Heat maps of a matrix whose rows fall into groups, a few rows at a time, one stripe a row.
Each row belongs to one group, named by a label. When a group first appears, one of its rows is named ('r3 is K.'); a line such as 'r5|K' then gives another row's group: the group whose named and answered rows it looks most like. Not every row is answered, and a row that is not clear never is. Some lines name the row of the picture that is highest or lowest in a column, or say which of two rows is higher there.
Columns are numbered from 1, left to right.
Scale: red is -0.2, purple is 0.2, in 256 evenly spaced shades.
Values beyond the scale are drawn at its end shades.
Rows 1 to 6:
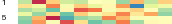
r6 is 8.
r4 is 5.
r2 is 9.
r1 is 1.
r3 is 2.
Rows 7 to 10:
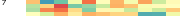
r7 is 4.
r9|1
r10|9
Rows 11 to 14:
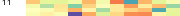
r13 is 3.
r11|4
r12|5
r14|5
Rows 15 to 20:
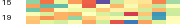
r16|4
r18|3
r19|9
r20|4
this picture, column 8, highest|20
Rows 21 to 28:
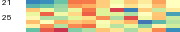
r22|2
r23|4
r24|8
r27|8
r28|1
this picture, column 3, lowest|28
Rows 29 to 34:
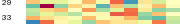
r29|4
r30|8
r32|5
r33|9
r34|1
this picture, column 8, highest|29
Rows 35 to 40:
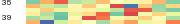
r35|1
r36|4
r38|2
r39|2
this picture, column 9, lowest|37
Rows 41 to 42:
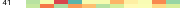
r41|5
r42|8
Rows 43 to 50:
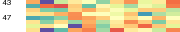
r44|1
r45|2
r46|9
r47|2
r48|3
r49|5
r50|4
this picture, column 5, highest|44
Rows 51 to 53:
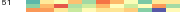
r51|1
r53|9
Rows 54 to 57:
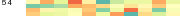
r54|8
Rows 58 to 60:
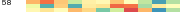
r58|9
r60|3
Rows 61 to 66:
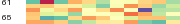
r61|8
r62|3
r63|9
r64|3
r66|9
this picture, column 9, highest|63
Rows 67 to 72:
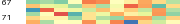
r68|3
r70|5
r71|3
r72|4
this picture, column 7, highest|71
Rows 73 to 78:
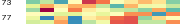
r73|2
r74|8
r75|8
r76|3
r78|5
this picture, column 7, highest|74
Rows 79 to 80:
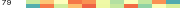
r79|8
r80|8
